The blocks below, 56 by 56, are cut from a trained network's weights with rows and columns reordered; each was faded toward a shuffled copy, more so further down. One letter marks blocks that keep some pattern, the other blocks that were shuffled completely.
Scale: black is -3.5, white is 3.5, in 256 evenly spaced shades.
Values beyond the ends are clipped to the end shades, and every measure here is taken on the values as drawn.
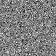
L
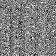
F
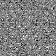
F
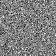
L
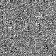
F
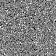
L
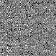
F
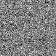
F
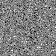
L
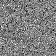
L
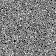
L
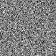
F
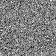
L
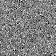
L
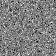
L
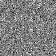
F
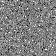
L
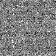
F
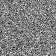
L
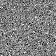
L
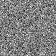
L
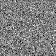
F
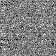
F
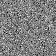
L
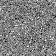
L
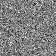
L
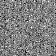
F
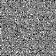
F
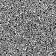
L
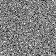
L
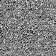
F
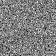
L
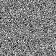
L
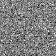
F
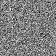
L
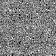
F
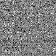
F
